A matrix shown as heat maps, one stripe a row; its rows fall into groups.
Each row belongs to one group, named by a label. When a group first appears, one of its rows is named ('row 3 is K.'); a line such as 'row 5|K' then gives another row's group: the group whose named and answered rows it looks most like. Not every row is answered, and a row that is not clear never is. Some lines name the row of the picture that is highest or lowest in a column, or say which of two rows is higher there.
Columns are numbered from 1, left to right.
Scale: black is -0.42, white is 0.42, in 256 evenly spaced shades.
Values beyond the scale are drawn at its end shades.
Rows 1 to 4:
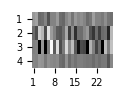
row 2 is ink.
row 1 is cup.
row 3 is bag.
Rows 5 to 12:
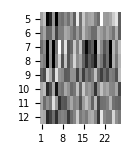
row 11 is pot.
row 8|bag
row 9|ink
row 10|cup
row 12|cup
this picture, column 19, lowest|7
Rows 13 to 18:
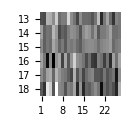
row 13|ink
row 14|pot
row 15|pot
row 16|bag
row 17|ink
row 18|ink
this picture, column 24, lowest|16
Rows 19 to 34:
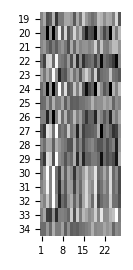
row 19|cup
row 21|cup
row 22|ink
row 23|pot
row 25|pot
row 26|bag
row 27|ink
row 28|ink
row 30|pot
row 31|pot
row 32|pot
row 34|pot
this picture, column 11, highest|33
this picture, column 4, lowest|33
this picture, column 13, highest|33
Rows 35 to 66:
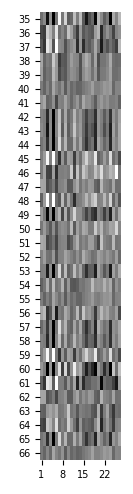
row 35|bag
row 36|ink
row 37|ink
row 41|cup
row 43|bag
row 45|pot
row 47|cup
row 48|pot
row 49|bag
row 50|cup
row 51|cup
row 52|cup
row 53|bag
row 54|pot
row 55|pot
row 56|cup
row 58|bag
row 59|pot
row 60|bag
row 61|ink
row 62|cup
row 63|ink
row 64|ink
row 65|bag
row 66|pot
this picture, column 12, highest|60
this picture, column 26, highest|46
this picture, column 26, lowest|61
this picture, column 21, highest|46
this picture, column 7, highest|35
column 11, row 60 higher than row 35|Yes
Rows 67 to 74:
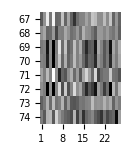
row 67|pot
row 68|cup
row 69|bag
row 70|bag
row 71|pot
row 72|bag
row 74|ink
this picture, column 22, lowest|72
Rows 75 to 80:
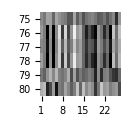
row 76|bag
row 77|bag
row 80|cup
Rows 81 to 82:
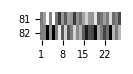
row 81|pot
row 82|bag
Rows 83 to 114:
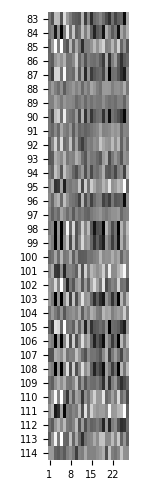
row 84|bag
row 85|pot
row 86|ink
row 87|ink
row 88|cup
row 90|ink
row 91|pot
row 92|pot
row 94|ink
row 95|cup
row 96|ink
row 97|pot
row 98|bag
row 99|bag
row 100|pot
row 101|cup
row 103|bag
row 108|bag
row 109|ink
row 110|pot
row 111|cup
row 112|ink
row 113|pot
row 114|cup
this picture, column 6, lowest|111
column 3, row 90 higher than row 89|Yes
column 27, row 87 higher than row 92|Yes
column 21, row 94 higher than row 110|No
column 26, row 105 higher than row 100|No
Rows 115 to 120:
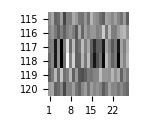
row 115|cup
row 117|bag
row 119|pot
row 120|cup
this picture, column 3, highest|119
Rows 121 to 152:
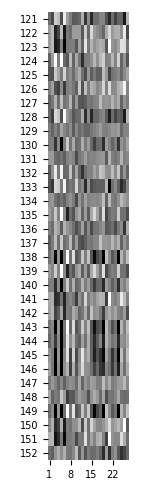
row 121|ink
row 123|cup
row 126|cup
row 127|pot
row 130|bag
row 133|ink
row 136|ink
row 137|pot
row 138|bag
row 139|pot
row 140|bag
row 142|cup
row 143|bag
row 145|bag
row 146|bag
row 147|cup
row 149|bag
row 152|ink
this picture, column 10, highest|133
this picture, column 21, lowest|133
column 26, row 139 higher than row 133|Yes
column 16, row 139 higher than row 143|Yes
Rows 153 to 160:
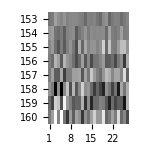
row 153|ink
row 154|cup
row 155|cup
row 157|cup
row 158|bag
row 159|ink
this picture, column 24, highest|160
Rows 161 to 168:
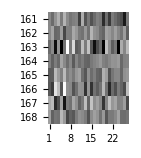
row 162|cup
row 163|bag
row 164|pot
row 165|ink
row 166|ink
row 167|cup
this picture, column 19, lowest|163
